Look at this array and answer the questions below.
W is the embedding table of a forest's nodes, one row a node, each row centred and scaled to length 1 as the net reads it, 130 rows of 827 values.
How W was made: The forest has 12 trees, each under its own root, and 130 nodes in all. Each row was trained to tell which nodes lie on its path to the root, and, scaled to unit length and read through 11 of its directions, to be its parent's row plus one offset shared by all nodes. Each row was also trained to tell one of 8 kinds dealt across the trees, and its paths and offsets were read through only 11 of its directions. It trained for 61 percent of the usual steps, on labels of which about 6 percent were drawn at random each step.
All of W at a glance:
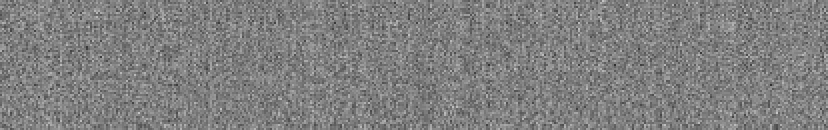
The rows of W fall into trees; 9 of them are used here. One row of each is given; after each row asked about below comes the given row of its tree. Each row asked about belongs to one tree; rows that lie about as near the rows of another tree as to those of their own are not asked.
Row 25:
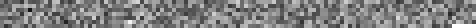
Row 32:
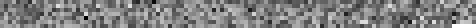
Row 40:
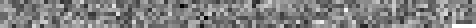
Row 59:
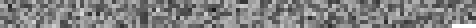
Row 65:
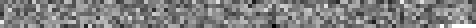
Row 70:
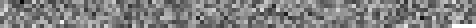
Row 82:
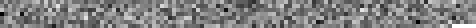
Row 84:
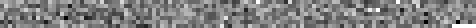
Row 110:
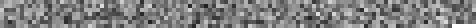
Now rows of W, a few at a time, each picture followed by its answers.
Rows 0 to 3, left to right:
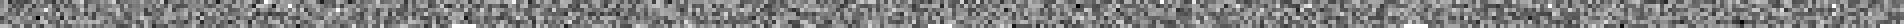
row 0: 70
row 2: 65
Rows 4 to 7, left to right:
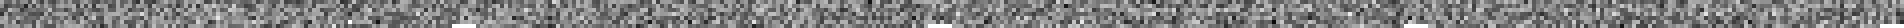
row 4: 32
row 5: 70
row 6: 65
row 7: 40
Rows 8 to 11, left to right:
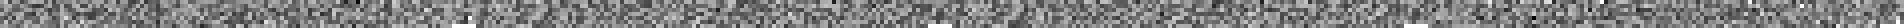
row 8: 84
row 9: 59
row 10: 59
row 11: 110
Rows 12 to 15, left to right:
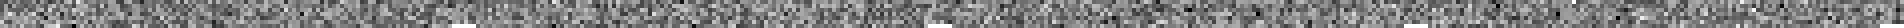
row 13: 70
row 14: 110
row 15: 40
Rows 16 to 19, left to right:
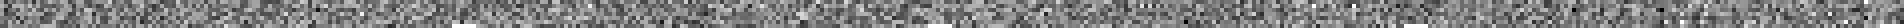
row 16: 59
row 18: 25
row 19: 40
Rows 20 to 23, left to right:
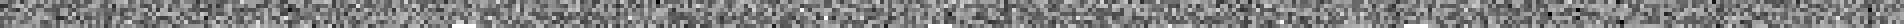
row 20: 84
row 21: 40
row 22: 84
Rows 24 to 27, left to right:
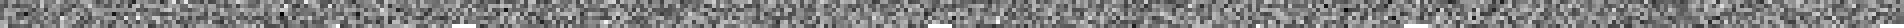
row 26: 70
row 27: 40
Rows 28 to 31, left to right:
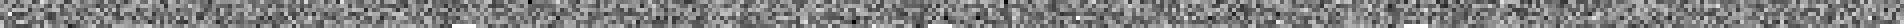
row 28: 25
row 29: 70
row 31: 32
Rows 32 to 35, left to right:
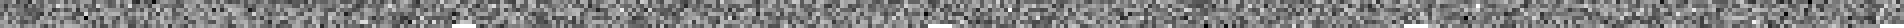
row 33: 25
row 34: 82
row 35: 65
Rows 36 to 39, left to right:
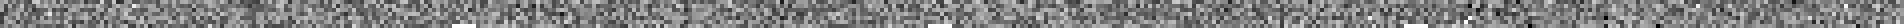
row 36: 32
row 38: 25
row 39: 84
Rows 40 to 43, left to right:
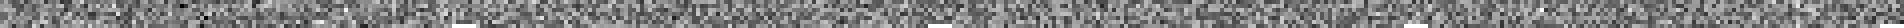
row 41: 25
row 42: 65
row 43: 70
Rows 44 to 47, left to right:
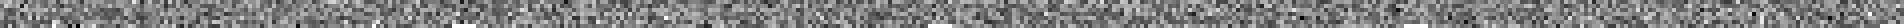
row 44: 59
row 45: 65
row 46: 84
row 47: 32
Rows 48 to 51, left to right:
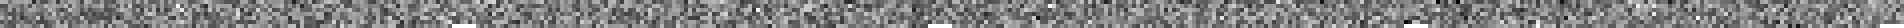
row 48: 82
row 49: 59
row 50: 32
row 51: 32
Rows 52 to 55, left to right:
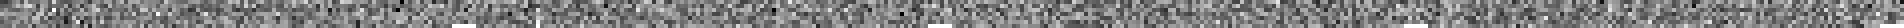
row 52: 110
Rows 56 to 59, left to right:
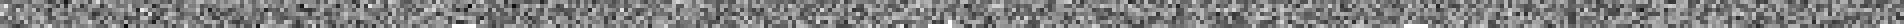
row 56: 110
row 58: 65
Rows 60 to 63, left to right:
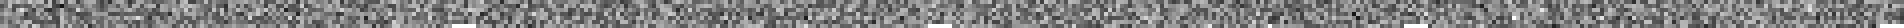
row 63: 70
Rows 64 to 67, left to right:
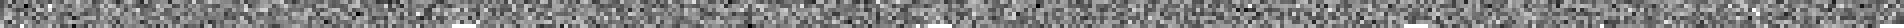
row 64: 65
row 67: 70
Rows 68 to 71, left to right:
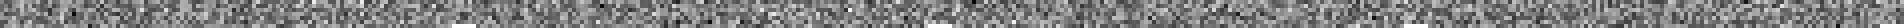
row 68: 84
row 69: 65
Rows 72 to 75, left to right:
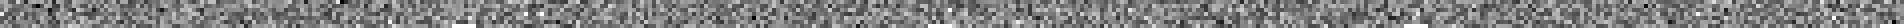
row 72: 84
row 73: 84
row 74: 40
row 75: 84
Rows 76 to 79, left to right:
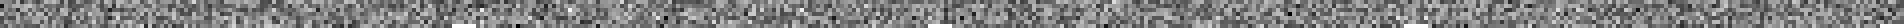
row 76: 59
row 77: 40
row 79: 25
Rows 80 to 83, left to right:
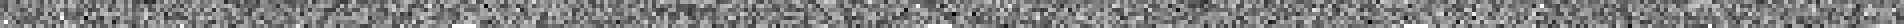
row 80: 82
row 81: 110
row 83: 40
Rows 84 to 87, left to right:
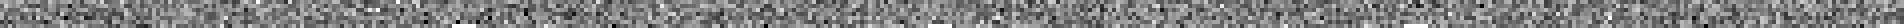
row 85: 84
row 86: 84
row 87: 40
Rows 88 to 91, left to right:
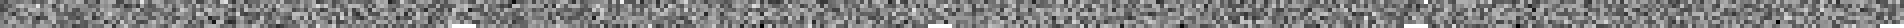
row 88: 65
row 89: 32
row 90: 25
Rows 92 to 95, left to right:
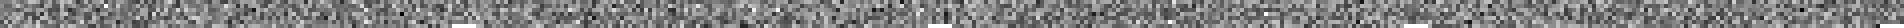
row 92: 84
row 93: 40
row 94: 110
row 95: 25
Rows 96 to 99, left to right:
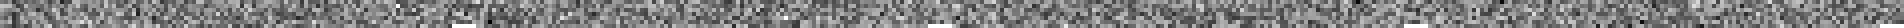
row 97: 82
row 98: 110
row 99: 40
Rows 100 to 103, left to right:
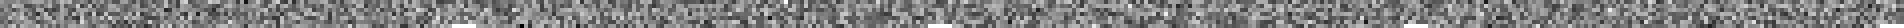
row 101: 40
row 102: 65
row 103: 65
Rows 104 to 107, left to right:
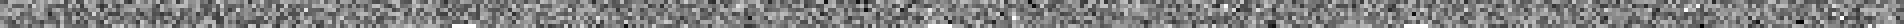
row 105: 65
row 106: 84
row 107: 65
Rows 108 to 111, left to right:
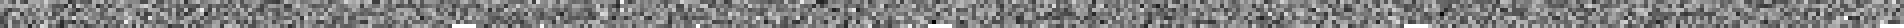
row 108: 59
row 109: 82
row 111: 65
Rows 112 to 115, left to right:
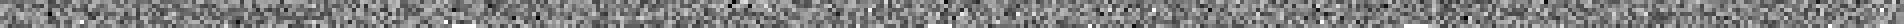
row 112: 110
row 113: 70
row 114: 70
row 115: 65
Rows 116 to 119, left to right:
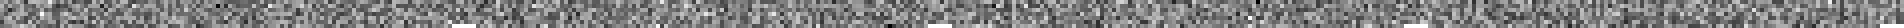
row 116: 84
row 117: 32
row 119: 40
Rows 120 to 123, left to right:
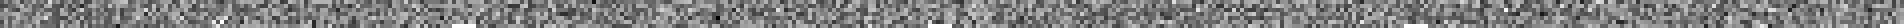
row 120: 84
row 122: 110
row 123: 84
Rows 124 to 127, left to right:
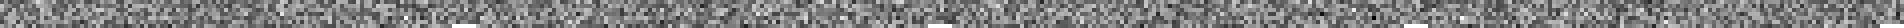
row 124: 70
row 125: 70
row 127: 70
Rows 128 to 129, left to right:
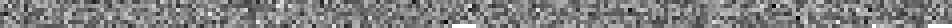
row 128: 32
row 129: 70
